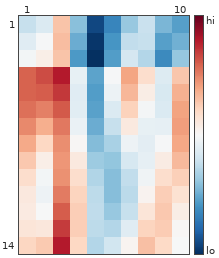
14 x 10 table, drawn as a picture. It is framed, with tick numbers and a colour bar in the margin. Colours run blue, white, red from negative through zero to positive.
Streaks run downward. The top middle is the ninth with the lowest average. The bottom right is the calmest part. The bottom part is higher, past a seam about 20% of the way down.
